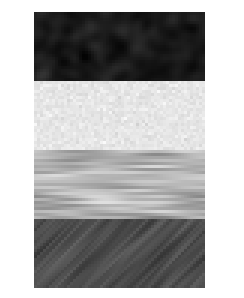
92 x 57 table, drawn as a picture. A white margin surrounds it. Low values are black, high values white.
It is made of 4 by 1 panels. Panel 1,1: very low, blotchy, faint in contrast. Panel 2,1: very high, fine-grained, faint in contrast. Panel 3,1: high, streaked across. Panel 4,1: low, slanting up to the right, faint in contrast.
